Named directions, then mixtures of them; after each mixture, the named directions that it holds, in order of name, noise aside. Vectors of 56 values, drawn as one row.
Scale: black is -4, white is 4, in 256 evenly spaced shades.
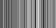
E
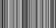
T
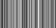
E, T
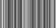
T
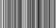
E, T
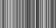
E, T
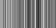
E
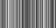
E, T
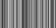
T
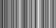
E, T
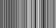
E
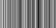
E, T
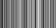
E, T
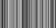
T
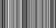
T
